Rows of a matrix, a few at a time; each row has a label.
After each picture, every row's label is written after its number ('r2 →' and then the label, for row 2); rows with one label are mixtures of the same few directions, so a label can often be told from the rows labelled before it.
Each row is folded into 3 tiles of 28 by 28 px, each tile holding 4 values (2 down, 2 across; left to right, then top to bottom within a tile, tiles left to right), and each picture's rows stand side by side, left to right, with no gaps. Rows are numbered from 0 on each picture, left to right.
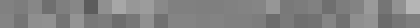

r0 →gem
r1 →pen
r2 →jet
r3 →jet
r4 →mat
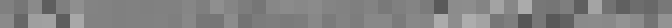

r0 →gem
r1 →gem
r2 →gem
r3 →pen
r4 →gem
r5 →jet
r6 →jet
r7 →pen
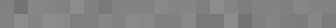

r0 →jet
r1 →jet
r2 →gem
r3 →gem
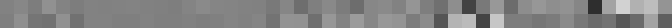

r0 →gem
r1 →gem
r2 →pen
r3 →gem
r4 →jet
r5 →gem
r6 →pen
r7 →pen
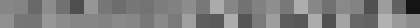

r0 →mat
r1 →pen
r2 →gem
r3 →gem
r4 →mat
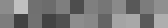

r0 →jet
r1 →gem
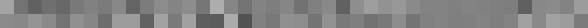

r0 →pen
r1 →gem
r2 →gem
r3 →gem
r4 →pen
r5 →gem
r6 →jet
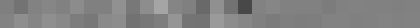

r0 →jet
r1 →mat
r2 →mat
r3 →jet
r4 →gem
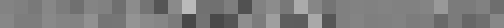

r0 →mat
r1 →mat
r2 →jet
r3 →gem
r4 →gem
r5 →jet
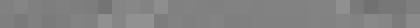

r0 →jet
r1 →jet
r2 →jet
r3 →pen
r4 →pen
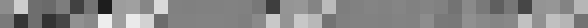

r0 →jet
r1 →jet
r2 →jet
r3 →jet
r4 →pen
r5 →mat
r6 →jet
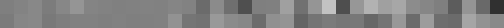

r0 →mat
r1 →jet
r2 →mat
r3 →mat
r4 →pen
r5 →mat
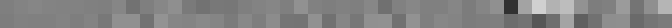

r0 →pen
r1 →gem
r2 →pen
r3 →gem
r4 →gem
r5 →mat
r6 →pen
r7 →mat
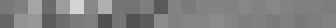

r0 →mat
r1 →jet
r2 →jet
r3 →jet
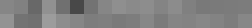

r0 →mat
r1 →pen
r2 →pen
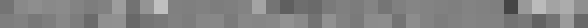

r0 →pen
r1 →mat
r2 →gem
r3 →pen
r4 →gem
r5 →mat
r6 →pen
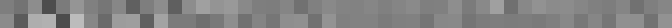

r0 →gem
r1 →gem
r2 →pen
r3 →gem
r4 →mat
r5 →mat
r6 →pen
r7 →gem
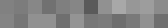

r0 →gem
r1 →pen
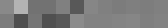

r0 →jet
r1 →pen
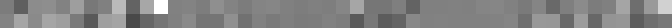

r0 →jet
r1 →mat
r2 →gem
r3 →jet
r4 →jet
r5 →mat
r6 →gem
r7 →mat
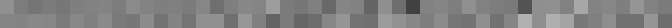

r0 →pen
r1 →gem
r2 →gem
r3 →jet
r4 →mat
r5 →gem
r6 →jet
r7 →gem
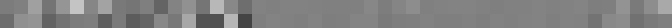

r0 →mat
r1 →jet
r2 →gem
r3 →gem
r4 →mat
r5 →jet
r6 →mat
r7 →mat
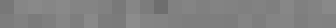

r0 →pen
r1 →mat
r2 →jet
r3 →mat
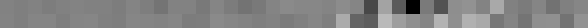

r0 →gem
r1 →mat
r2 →mat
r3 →pen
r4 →mat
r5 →jet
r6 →gem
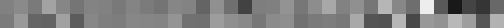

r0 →gem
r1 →mat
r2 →mat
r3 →mat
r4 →gem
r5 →pen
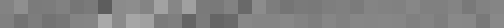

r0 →jet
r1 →jet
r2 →jet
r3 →pen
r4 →jet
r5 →gem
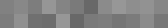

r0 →gem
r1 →pen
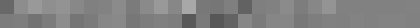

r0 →pen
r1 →mat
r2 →jet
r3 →mat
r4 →jet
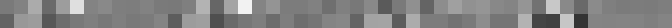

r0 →mat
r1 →jet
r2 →mat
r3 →jet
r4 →gem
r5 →pen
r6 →gem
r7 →pen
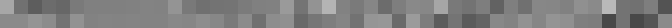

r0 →pen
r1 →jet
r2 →pen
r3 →mat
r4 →gem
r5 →jet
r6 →jet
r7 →jet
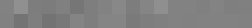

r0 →jet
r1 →mat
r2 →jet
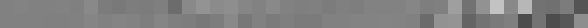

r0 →jet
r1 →pen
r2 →pen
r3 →jet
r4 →jet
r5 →mat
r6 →jet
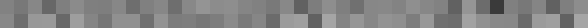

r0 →gem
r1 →gem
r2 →pen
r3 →gem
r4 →jet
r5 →mat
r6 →gem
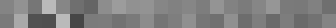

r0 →gem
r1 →pen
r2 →gem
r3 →jet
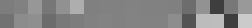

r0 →mat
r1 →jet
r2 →gem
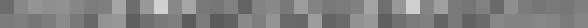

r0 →pen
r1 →mat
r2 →jet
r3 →gem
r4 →mat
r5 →jet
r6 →pen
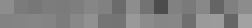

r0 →pen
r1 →mat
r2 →gem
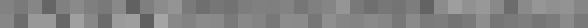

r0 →gem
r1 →gem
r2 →pen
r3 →gem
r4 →pen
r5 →pen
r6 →pen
